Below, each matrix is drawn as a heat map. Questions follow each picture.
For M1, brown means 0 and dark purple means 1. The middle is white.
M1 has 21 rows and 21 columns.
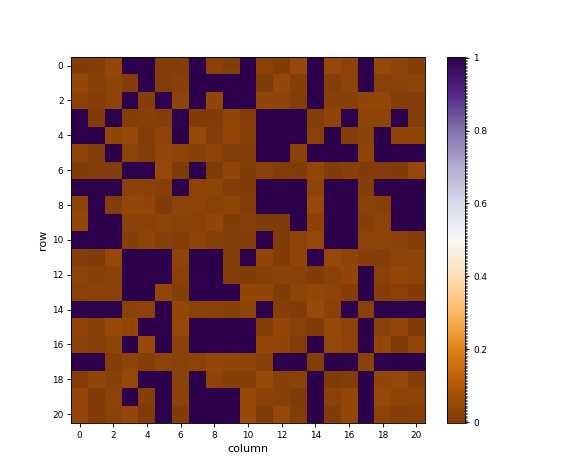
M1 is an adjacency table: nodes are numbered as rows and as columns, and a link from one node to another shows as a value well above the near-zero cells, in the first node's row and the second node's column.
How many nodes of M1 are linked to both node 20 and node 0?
3
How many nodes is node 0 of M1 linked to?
6
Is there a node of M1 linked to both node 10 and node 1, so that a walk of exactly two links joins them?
no
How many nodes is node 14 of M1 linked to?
9
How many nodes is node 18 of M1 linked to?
5
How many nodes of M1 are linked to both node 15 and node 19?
5
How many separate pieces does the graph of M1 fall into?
1
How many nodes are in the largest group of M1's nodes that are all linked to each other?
3
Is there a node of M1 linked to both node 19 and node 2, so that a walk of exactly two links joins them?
yes
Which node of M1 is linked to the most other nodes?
node 7
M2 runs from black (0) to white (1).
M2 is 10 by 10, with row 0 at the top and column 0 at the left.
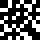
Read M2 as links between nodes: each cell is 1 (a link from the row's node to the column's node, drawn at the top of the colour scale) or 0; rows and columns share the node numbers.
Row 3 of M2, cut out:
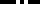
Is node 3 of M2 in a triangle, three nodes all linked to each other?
no
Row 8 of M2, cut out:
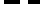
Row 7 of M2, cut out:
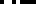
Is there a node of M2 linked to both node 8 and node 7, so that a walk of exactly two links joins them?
no
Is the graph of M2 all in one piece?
yes
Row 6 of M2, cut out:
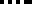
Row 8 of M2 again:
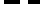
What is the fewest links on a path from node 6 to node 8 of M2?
1
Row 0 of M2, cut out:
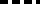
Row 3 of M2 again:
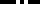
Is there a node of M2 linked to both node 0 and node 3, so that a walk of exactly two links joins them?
no
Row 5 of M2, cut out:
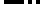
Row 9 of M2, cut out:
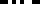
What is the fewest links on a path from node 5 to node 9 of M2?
2
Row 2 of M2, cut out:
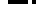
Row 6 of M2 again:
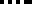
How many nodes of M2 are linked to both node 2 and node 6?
2
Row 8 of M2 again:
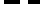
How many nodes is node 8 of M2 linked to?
3
